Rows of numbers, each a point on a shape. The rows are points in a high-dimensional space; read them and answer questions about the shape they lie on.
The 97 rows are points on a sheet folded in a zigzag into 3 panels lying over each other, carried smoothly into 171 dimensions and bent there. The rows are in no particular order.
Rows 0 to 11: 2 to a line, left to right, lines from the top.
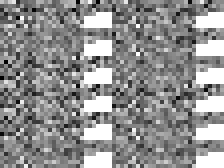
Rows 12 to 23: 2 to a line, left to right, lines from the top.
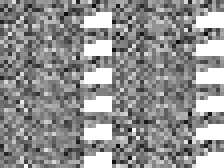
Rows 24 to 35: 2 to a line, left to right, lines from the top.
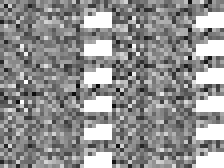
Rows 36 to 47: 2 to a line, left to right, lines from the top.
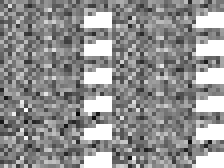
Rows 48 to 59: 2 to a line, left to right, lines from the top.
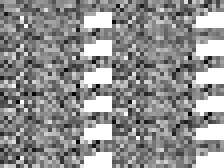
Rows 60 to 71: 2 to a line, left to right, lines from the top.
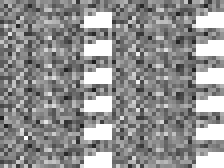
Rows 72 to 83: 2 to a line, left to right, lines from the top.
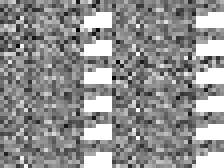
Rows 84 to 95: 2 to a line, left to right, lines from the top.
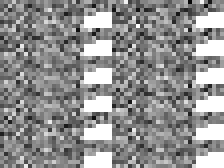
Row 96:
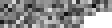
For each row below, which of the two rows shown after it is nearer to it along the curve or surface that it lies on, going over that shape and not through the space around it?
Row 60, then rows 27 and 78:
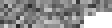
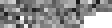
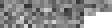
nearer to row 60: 27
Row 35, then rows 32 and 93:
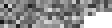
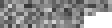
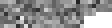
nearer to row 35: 93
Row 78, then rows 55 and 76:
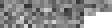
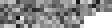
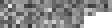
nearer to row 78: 76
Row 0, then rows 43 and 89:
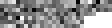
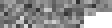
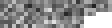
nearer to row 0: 43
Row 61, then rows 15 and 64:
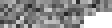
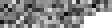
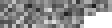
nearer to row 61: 64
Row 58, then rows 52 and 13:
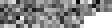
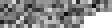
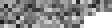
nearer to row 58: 13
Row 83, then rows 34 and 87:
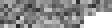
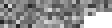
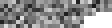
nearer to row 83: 34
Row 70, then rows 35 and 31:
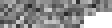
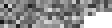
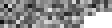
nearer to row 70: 31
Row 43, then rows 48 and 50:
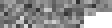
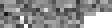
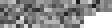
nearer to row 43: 50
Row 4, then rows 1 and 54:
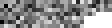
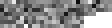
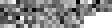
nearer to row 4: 54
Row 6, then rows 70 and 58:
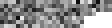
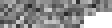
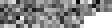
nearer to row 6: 58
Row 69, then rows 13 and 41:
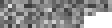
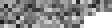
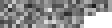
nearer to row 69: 41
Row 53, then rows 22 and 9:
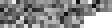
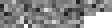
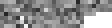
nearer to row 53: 22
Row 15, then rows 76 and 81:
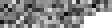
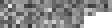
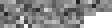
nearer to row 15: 76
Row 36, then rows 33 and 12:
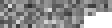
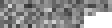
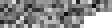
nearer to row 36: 33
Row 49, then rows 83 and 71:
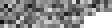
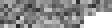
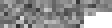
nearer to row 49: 83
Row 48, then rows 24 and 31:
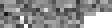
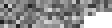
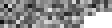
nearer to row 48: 24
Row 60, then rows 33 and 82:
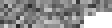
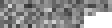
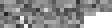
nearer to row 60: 82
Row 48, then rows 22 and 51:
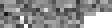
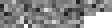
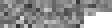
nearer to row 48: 51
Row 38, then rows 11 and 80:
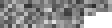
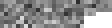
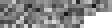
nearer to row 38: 80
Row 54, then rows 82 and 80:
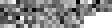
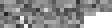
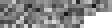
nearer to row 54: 82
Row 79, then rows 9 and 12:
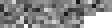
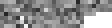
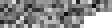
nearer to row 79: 12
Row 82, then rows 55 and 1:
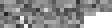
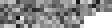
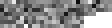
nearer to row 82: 55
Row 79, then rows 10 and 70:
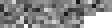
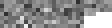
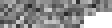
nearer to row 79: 10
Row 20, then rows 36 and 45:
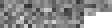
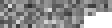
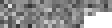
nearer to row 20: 36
